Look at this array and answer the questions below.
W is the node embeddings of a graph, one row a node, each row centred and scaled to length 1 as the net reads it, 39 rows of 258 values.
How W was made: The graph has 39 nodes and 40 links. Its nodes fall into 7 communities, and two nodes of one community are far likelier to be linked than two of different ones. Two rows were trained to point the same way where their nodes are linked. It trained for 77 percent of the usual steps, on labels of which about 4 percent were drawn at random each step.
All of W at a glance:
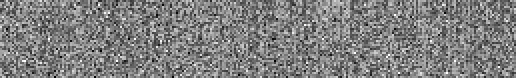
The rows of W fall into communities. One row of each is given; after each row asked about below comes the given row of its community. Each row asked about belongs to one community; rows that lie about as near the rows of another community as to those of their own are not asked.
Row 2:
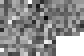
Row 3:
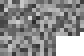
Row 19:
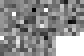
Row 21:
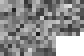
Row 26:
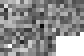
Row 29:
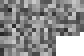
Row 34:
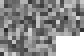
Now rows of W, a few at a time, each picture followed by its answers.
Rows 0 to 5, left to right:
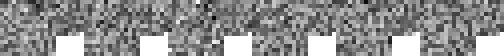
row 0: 26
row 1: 2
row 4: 26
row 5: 26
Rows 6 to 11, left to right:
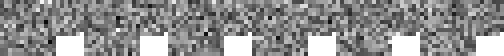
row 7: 3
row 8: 2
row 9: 29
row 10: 34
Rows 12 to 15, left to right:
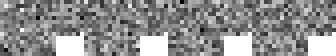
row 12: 21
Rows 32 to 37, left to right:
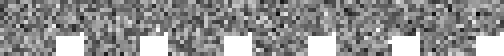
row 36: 34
